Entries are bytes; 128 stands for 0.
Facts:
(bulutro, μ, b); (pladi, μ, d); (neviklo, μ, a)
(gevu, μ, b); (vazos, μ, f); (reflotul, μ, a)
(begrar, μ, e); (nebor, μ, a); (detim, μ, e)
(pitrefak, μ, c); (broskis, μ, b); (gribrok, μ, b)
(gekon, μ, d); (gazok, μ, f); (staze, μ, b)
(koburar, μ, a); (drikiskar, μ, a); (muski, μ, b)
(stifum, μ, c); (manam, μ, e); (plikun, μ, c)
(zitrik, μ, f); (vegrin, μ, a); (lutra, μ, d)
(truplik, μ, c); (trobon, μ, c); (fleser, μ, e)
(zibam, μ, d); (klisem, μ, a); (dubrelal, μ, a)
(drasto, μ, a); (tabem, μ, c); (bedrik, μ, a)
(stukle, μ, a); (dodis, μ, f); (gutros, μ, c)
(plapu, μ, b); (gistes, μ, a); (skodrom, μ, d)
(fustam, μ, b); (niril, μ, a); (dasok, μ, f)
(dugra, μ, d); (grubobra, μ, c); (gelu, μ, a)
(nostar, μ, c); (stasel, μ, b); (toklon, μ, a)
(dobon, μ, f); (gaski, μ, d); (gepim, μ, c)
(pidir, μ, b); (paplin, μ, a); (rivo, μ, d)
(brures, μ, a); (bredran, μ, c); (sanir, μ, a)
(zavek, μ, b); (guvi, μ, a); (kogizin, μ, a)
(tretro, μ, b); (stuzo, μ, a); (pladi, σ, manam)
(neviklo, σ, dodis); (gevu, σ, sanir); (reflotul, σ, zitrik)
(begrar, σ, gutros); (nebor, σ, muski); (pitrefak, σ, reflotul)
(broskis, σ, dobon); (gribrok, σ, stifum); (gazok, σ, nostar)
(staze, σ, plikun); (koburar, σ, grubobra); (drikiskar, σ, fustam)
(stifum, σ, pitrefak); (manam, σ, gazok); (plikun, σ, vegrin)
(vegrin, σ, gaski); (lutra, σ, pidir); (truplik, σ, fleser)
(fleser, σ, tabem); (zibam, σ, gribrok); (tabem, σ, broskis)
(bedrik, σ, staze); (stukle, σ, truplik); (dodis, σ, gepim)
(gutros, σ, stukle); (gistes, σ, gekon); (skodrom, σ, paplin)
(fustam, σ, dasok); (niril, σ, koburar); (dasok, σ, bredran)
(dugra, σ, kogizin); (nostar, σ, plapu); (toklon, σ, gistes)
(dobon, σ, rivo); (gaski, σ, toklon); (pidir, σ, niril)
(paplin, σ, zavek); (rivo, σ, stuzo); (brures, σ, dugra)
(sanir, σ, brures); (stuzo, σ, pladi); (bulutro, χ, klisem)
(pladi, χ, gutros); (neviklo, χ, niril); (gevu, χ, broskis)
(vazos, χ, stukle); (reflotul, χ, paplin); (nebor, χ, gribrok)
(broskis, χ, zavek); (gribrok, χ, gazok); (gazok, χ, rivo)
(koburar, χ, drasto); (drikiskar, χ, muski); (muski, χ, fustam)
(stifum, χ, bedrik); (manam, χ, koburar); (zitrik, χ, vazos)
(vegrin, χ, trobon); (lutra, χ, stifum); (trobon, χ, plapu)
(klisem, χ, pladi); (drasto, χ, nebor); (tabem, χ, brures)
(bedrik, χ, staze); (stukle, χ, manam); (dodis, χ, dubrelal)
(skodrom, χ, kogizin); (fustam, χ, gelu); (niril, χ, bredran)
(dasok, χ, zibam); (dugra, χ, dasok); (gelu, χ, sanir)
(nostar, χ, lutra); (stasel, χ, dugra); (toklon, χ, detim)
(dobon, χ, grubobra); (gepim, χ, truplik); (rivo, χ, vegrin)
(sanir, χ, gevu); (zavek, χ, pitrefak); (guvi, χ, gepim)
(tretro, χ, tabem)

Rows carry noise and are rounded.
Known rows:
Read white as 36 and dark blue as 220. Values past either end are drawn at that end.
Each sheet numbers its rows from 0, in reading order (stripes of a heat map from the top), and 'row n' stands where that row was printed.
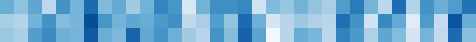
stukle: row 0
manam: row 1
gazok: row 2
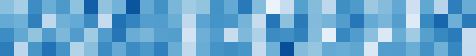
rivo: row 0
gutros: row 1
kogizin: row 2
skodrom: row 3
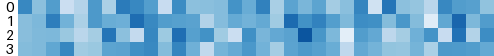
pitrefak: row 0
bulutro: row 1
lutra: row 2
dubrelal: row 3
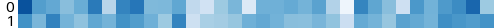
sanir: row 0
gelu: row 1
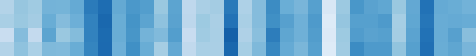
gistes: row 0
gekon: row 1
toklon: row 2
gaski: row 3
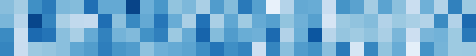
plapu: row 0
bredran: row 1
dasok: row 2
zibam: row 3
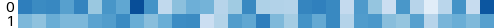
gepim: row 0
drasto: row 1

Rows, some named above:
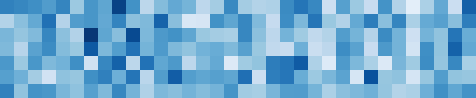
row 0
gepim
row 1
nebor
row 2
nostar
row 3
stuzo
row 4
brures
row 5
stifum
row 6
guvi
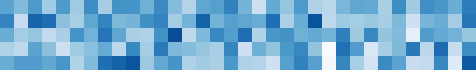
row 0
begrar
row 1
dasok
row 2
zitrik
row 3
niril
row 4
neviklo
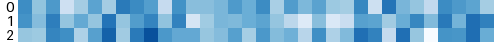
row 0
pitrefak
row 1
broskis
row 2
pladi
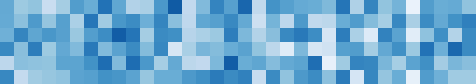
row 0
zitrik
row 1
fleser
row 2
dodis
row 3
broskis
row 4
vegrin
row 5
zibam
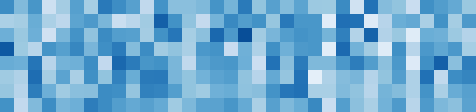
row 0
pitrefak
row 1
koburar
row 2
gribrok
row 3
dugra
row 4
gutros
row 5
tabem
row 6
tretro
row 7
stasel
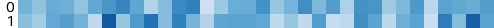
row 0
vazos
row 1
dobon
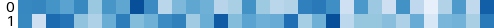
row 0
gepim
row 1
dasok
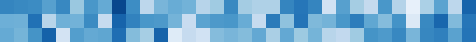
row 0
gepim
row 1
gutros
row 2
muski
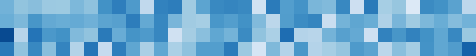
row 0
reflotul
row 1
trobon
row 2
zavek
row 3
truplik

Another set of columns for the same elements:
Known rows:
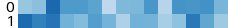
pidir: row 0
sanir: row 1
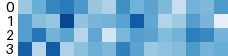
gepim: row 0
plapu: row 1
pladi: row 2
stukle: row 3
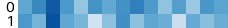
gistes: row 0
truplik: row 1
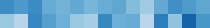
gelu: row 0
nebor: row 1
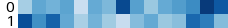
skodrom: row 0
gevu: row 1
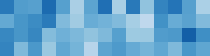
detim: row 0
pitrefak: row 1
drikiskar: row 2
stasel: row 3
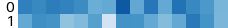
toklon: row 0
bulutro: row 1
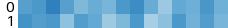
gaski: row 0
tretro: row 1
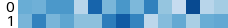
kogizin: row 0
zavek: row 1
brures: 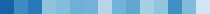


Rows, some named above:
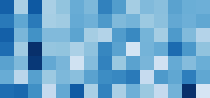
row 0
stukle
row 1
fleser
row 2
dugra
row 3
begrar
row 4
truplik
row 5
gribrok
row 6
dobon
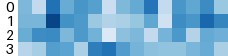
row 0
koburar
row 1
lutra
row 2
reflotul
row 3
bredran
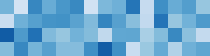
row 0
koburar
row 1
muski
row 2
brures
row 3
zavek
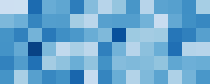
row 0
niril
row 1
guvi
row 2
nostar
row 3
gutros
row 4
fleser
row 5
zitrik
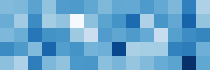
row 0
dodis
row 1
zibam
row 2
guvi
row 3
nostar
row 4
neviklo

